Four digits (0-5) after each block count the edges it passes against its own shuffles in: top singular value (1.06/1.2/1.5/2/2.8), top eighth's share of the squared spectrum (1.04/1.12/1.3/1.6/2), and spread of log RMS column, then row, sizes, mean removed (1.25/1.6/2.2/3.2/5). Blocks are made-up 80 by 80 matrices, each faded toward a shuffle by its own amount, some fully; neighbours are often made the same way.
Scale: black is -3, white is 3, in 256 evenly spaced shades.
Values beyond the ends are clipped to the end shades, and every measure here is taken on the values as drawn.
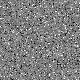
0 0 0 0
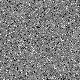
0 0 0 0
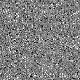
3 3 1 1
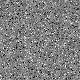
1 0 0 0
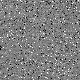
2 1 0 0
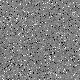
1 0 0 0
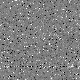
2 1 0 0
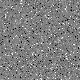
1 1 0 0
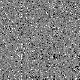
3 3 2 1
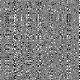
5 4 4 2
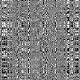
5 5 4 3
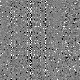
4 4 3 1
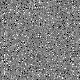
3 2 1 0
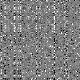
4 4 3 1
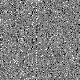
3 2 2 0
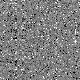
3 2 2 1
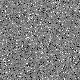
0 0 0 0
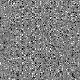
4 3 2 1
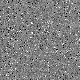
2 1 0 0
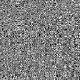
4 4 2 2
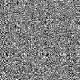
4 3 2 2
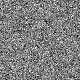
1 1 0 0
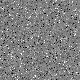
0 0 0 0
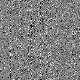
2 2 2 0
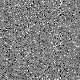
1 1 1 0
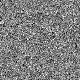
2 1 0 0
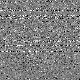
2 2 0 3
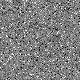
0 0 0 1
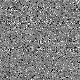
1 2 0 2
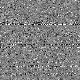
2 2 0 3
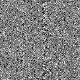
1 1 3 0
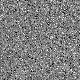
0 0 1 0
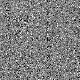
1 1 2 0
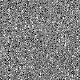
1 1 3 0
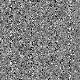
1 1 3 0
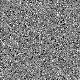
0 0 1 0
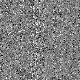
1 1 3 0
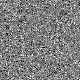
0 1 1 0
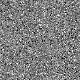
0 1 2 0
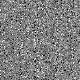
0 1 2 0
